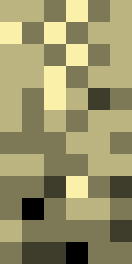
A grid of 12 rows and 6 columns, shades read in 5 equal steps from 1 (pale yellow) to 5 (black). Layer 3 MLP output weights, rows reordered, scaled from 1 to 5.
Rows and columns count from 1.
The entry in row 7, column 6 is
3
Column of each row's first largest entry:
3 2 3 4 5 2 1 3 3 2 6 4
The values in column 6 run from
2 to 4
